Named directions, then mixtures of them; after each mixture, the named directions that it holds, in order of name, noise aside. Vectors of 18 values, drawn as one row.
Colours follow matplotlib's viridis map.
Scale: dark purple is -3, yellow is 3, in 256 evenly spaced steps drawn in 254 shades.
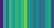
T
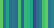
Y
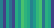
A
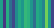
A, Y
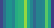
A, T, Y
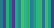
A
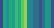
T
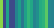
A, T, Y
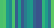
A, Y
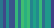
A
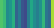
A, T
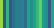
A, T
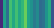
T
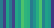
A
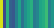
A, T, Y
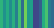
A, T, Y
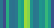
A, T, Y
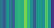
A, T, Y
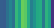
A, T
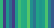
A, Y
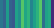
A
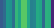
A, T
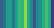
A, T, Y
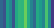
A, T, Y
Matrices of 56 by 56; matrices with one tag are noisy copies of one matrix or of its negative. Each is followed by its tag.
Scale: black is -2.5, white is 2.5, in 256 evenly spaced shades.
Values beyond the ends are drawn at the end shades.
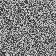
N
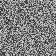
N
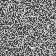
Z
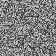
Z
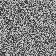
N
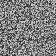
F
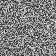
Z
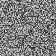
Z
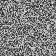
Z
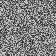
N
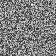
F
